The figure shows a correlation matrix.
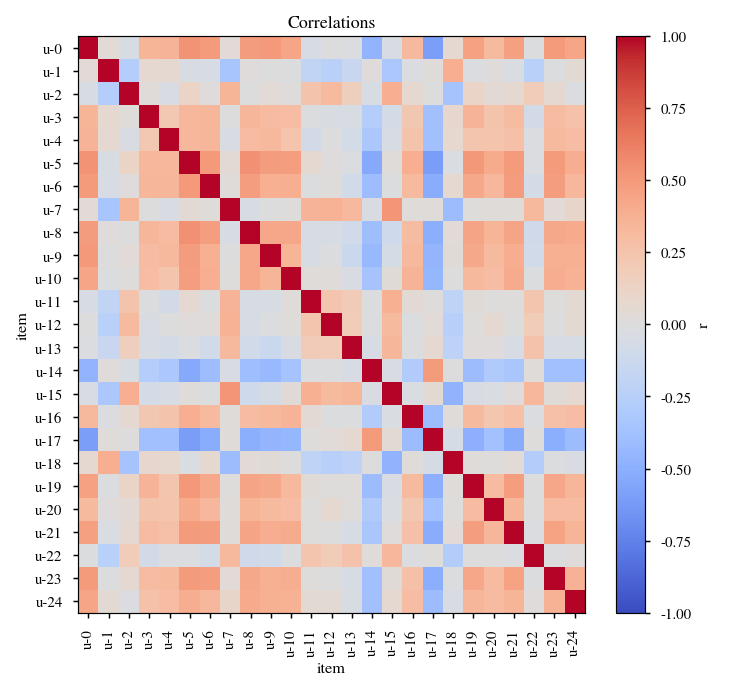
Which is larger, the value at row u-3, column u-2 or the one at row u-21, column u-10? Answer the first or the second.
the second
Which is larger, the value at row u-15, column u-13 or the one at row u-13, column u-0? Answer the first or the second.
the first
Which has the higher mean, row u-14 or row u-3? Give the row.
u-3
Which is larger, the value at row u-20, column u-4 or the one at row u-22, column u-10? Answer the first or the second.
the first
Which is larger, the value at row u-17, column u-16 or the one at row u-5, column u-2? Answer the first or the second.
the second
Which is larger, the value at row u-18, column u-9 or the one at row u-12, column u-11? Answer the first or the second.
the second
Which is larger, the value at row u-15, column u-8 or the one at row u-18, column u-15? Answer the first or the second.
the first
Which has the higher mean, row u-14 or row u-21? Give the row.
u-21
